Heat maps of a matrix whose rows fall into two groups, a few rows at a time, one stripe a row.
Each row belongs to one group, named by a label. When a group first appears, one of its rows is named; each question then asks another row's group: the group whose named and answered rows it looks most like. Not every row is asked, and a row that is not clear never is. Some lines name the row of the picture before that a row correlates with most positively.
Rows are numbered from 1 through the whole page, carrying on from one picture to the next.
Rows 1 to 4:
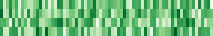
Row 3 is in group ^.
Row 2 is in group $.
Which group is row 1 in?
$
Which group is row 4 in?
$
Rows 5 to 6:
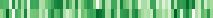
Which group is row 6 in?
^
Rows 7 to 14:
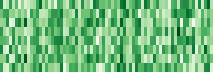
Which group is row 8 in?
^
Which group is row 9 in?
^
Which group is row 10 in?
$
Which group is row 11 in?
^
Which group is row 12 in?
$
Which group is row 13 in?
^
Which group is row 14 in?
$
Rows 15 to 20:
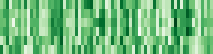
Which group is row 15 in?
^
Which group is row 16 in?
^
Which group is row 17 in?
^
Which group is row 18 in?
^
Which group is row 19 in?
^
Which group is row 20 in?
$
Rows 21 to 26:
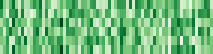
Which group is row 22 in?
$
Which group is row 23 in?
^
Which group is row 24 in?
$
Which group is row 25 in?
^
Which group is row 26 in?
^
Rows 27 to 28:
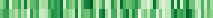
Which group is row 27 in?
^
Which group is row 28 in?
^
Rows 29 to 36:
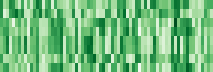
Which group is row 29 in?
$
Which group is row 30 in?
$
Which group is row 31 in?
^
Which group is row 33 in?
^
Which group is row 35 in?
$
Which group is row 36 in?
^
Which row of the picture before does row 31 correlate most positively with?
28
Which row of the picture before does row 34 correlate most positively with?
27
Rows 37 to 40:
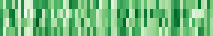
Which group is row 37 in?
$
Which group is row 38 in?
$
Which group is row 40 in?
$
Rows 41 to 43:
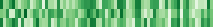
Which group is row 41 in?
$
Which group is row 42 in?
^
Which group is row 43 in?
$
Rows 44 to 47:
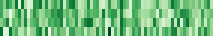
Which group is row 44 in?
$
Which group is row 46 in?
^
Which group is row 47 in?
$
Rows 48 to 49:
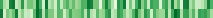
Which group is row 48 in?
$
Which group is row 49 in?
$
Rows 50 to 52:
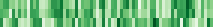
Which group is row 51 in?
^
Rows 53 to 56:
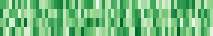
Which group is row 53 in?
^
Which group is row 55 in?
^
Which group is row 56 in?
$
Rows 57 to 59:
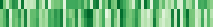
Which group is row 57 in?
$
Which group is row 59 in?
^
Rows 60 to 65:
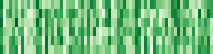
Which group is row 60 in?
$
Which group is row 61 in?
$
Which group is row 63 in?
$
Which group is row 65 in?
$
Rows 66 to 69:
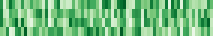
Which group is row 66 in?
$
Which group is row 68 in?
$
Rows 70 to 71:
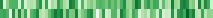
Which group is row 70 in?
$
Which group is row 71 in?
^
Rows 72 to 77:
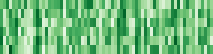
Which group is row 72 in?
^
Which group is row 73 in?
$
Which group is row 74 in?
$
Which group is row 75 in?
$
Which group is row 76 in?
$
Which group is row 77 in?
$
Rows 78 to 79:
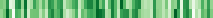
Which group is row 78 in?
^
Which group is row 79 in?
^
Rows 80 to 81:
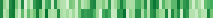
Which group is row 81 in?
$
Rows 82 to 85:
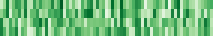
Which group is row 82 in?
^
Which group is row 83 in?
^
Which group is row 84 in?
$
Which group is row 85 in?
$
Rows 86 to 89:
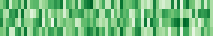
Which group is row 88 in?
$
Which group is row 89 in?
^
